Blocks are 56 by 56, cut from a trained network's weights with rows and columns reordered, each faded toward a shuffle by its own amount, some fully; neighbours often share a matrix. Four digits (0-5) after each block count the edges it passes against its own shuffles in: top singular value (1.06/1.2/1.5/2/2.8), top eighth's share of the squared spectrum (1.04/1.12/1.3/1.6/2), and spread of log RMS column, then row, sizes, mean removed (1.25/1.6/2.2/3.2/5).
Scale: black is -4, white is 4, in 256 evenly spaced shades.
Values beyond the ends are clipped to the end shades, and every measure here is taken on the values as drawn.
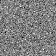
1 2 0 0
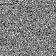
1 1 0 0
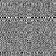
4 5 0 3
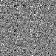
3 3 1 1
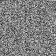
2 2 0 0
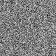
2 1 0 0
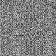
3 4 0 1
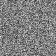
0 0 0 0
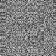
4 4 1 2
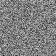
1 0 0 0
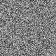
0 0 0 0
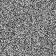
0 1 0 0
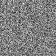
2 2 0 0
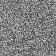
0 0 0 0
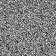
0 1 0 0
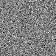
0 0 0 0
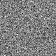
0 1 0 0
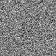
2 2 0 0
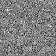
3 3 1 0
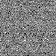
3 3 0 1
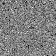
1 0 0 0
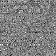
3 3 1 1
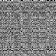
4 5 2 3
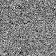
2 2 0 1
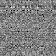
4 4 1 2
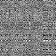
4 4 2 3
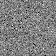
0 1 0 0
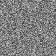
2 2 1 0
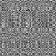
4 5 3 3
